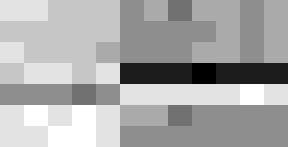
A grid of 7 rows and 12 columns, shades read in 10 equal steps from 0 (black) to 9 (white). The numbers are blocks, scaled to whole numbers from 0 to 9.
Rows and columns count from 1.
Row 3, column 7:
5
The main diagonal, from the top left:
8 7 7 7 5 6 5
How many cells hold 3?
0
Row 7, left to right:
8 8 9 9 8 5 5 5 5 5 5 5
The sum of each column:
51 52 51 50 49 35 36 32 35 37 35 37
